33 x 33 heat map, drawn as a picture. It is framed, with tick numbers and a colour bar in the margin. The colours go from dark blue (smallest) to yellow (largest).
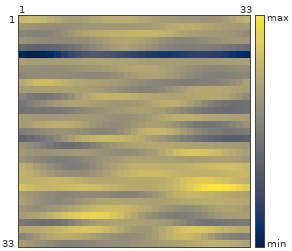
Histogram: skewed, a long tail of low values. Grain: streaks across. Odd lines: row 6.
